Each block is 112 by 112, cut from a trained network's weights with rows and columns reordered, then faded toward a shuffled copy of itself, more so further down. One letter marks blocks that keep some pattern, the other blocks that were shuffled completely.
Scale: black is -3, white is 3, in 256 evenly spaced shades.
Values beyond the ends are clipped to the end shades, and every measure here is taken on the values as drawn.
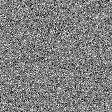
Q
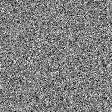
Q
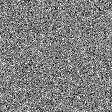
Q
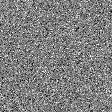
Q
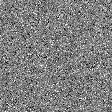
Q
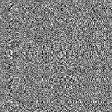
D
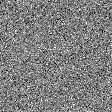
Q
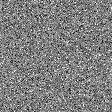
Q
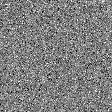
Q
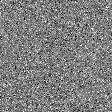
Q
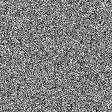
Q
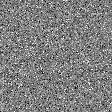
Q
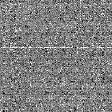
D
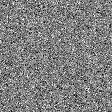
Q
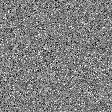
Q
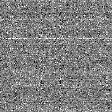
D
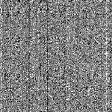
D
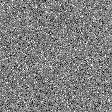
Q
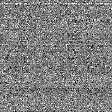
D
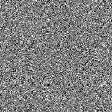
D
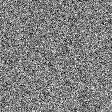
Q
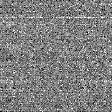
D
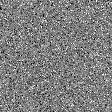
Q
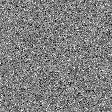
Q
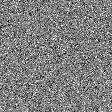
Q
